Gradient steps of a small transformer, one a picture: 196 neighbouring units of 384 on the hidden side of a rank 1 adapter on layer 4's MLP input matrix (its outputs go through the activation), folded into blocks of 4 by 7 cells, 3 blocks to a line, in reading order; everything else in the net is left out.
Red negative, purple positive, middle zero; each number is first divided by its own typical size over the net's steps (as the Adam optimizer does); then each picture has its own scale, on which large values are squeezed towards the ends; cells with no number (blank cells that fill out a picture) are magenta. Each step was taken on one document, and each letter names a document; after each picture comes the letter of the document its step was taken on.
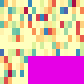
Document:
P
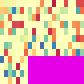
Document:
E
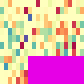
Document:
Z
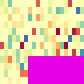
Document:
Z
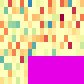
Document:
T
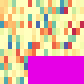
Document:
P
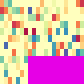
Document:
E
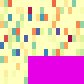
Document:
Z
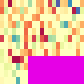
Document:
T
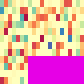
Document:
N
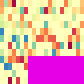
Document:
T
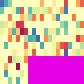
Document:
E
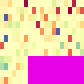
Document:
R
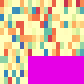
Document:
E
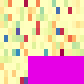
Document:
Z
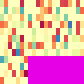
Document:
P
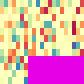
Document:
T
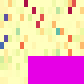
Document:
R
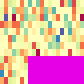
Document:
N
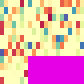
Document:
P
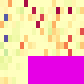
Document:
R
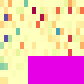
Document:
R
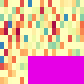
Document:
N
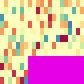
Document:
P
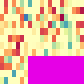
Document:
P
